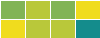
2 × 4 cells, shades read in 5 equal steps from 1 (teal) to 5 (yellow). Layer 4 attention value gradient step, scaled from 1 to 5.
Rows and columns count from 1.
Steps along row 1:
up down up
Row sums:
15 14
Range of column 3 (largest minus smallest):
1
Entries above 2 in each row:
4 3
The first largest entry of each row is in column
4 1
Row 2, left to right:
5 4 4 1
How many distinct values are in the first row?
3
